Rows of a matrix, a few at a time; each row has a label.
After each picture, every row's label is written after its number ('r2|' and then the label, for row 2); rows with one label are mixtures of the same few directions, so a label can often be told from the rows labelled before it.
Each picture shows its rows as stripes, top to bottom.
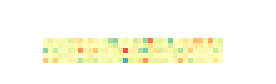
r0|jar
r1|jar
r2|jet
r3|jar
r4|jet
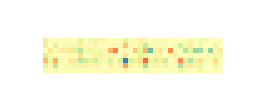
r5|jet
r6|jet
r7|jar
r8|jet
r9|jet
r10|jet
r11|jet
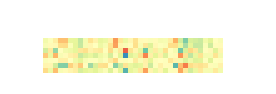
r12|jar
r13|jar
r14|jet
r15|jet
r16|jar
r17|jar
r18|jet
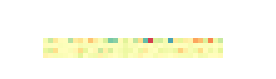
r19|jar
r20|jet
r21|jet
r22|jet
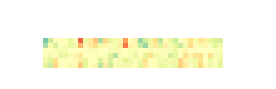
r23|jet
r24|jet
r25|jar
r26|jar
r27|jet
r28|jet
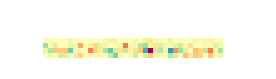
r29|jar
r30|jet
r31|jar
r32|jar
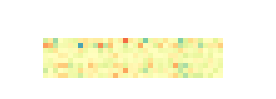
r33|jet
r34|jet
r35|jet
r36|jar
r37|jar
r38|jar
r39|jet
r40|jar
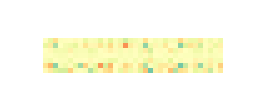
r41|jet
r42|jet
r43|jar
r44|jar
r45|jar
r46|jet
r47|jar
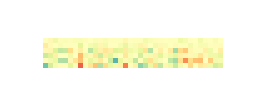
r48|jet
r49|jet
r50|jar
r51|jet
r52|jar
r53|jet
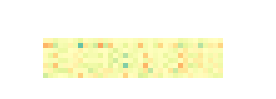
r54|jet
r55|jet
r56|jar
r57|jet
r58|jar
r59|jet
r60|jar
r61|jet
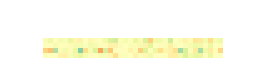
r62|jar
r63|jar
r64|jet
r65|jar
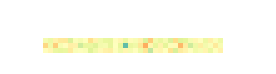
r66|jar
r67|jet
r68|jar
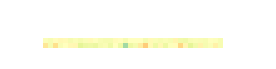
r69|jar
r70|jet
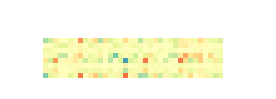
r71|jet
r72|jar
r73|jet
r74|jar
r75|jet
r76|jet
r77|jet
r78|jet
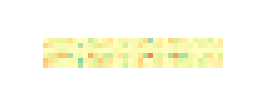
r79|jar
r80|jet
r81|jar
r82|jar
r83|jet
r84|jet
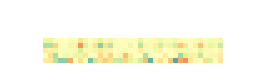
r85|jet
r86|jet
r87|jet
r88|jet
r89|jar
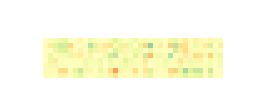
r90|jar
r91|jar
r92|jar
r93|jar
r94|jet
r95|jet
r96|jar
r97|jar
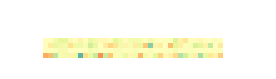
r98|jar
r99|jar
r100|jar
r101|jet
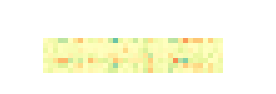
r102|jar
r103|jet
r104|jet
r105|jar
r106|jar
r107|jar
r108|jar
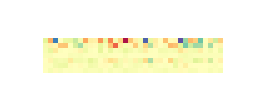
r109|jet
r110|jar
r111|jet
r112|jar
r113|jar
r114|jar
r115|jet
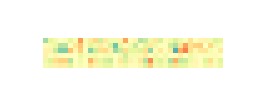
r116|jet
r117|jar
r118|jar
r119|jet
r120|jar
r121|jar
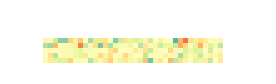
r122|jar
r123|jet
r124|jar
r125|jet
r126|jar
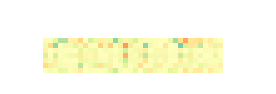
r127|jar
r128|jet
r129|jet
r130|jet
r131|jet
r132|jet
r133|jar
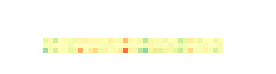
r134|jet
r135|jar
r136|jet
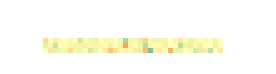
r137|jet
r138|jet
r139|jar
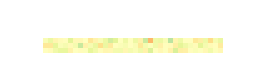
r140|jar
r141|jet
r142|jar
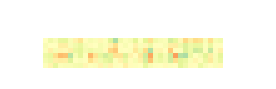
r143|jar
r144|jar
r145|jar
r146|jar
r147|jar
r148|jet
